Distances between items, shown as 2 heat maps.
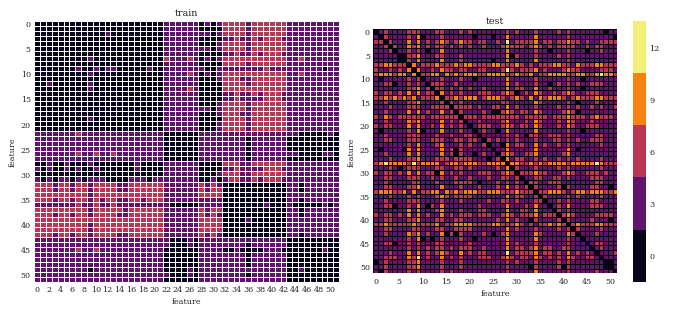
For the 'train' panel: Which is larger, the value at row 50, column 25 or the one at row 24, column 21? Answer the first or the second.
the second
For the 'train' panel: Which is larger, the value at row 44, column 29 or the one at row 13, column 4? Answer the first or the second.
the first
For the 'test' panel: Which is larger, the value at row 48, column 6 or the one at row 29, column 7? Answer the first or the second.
the second
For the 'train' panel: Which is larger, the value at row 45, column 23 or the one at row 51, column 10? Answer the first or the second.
the second
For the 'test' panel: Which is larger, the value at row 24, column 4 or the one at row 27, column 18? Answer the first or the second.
the second
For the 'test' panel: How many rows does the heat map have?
52
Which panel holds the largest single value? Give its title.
test
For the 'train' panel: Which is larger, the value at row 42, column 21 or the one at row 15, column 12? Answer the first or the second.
the first
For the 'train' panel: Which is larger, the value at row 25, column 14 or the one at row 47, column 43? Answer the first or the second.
the first
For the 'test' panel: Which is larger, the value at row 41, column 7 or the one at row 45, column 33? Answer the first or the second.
the first
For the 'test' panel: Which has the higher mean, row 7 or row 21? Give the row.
7
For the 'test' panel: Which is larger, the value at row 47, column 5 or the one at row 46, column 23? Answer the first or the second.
the second
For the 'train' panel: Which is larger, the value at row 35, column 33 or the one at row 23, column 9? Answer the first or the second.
the second
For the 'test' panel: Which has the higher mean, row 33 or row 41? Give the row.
41
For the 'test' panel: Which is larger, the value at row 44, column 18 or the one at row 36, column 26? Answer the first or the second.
the first
